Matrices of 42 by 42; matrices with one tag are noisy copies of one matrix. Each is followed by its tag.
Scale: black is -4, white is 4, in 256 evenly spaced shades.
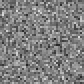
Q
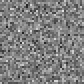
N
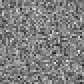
Q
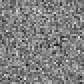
Q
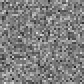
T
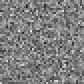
N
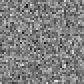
N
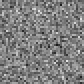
Q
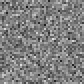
T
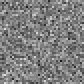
T
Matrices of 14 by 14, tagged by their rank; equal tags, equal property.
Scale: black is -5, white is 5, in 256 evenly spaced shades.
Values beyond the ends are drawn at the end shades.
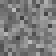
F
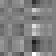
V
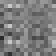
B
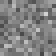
F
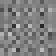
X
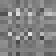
X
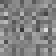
B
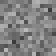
F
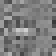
B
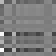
V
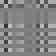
V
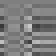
V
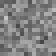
F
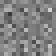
B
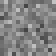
F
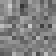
B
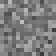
F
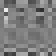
X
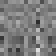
B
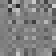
X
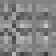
X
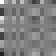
V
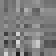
X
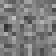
B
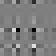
V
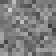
F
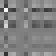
V
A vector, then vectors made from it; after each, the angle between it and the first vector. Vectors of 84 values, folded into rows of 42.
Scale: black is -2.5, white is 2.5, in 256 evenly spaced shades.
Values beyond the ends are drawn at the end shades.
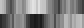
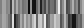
partly opposed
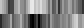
nearly parallel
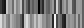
partly opposed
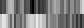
nearly opposite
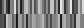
orthogonal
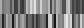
partly aligned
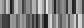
partly aligned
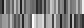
partly opposed
